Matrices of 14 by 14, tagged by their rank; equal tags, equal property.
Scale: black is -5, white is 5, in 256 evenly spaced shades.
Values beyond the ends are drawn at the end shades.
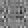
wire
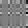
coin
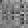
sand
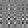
coin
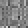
sand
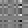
coin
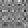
wire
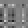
coin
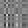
coin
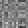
sand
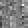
sand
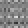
wire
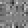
sand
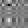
coin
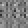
sand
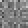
sand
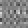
wire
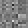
wire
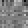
wire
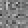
sand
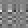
coin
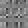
wire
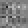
wire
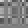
coin
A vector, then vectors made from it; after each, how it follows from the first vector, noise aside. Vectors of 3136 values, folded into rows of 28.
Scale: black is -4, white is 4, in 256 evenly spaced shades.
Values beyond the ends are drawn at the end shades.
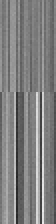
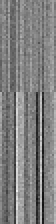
negated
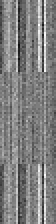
wrapped around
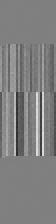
partly zeroed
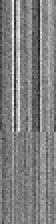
reversed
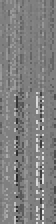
partly zeroed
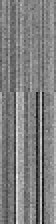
negated
